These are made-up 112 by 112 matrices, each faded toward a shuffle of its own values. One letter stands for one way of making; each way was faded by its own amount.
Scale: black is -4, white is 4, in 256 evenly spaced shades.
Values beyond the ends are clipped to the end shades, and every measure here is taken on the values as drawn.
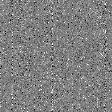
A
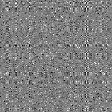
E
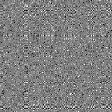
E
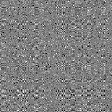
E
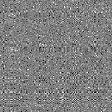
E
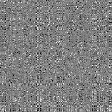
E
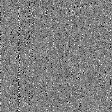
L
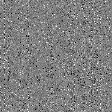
A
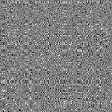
E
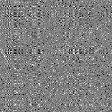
E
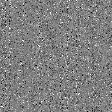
A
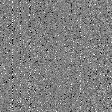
A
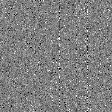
L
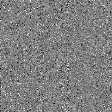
L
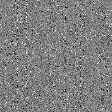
L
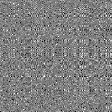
E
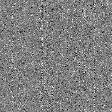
L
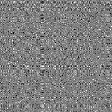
E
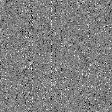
L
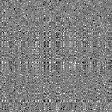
E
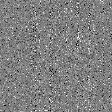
A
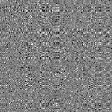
E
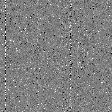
A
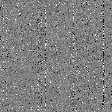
A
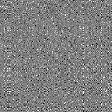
E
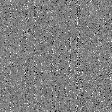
A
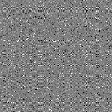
E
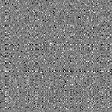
E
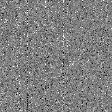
L
